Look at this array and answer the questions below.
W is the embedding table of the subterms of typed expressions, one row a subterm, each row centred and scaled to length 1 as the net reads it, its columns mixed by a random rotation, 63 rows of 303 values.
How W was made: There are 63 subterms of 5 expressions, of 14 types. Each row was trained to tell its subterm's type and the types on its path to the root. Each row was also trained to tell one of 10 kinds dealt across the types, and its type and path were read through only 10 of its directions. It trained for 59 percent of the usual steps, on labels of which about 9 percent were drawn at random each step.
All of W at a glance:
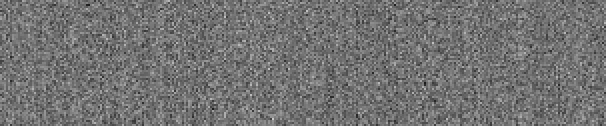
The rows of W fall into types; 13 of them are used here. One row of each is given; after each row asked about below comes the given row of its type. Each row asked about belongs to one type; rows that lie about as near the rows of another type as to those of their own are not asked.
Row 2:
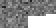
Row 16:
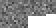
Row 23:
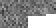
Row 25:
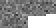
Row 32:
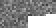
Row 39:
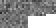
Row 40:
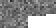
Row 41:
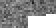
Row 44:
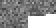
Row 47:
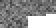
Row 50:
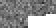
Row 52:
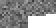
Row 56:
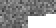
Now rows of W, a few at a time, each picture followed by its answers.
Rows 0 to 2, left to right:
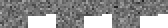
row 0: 40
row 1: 39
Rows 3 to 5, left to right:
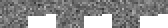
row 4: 16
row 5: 52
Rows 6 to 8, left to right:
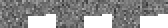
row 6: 40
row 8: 40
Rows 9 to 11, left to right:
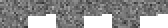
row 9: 50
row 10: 41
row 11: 52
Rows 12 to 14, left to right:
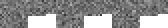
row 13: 16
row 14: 52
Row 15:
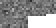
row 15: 23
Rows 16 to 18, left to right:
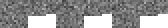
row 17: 44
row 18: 44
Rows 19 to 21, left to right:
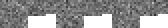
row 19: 44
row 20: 47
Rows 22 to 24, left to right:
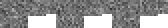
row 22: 23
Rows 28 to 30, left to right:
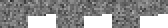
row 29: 41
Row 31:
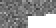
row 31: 52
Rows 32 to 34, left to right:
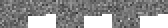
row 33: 40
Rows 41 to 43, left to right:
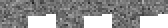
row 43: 39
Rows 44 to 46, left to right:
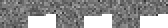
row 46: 16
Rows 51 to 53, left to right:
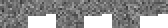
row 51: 56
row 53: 25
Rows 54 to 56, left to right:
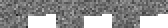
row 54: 50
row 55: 47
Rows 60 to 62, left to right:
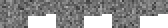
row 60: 2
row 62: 56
